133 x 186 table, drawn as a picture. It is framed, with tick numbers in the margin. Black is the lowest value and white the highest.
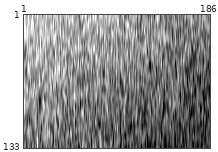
Grain: streaks running down. Slope: up to the top left. Ninth with the highest average: top left. Mirror symmetry: none.
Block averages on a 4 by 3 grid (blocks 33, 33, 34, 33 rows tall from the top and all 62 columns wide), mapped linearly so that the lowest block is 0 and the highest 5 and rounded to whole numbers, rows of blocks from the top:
543 | 432 | 321 | 210
